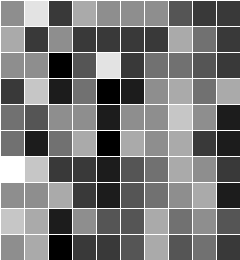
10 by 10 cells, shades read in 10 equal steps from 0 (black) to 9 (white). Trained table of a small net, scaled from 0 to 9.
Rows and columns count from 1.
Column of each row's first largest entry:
2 1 5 2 8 4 1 3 1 2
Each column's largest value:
9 8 6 6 8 6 6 7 6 6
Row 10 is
5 6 0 2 2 3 6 3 4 2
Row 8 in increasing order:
1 1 2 3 4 5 5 5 6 6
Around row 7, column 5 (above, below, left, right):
0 1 2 3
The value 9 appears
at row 7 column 1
